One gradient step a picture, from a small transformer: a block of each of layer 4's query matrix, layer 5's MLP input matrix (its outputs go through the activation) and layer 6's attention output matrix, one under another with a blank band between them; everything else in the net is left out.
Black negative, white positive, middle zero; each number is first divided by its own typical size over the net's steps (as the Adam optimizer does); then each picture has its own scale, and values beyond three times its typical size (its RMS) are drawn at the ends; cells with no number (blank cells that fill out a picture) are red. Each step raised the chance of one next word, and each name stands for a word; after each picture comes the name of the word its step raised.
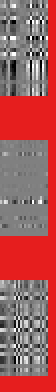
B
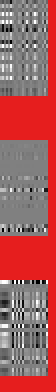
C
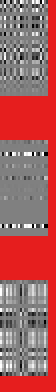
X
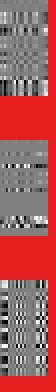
B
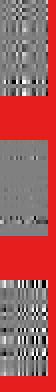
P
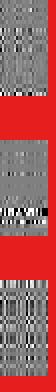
B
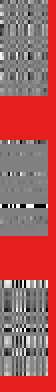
P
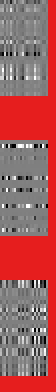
P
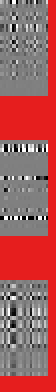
B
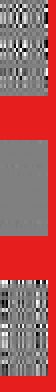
C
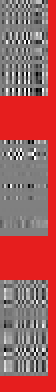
X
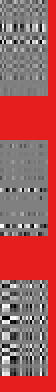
B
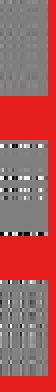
C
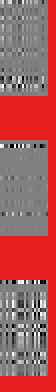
C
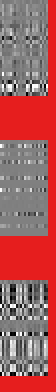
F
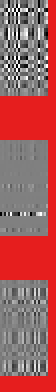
X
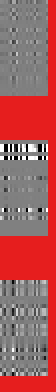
F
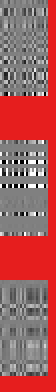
F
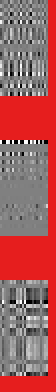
F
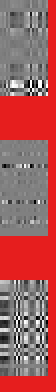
B
